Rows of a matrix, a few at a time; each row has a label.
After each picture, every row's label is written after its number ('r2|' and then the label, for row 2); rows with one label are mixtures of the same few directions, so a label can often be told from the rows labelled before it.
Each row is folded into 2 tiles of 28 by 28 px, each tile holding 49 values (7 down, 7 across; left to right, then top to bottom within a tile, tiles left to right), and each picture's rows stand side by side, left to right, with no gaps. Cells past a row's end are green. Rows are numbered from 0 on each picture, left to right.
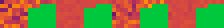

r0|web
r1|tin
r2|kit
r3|kit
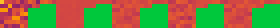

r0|web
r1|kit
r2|web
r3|tin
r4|web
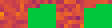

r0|kit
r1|tin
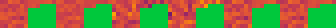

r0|tin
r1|tin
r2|kit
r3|kit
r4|tin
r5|tin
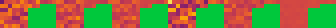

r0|web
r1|tin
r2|tin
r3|web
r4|web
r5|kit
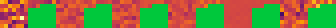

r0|tin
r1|web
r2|tin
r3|kit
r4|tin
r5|kit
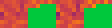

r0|kit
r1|kit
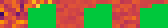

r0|kit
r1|web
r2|tin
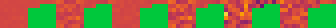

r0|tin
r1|tin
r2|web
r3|tin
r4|kit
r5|web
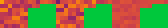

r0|web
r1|web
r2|tin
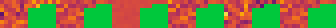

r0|kit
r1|web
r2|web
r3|web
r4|kit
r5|web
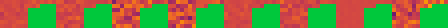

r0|kit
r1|tin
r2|web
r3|tin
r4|kit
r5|web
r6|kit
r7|kit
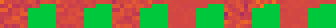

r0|web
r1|web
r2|web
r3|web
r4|kit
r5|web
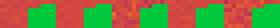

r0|web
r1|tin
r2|kit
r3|tin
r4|web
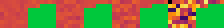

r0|kit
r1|tin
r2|tin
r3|web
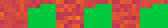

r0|kit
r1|tin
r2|tin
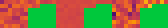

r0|web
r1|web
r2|kit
